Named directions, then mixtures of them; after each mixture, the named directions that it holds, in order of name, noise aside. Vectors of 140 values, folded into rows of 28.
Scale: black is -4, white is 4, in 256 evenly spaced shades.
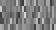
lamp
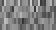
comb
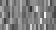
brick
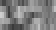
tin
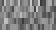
comb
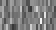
brick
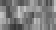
tin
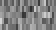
brick, comb, lamp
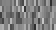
lamp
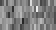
brick, comb, tin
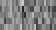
brick, lamp, tin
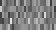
brick, lamp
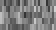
comb, lamp, tin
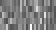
brick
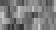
tin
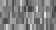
brick, tin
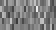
brick, comb, lamp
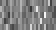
brick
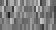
brick, comb, lamp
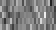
brick, lamp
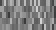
brick, comb, lamp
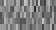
comb, lamp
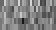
comb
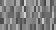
comb, lamp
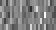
brick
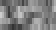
tin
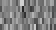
brick, lamp, tin
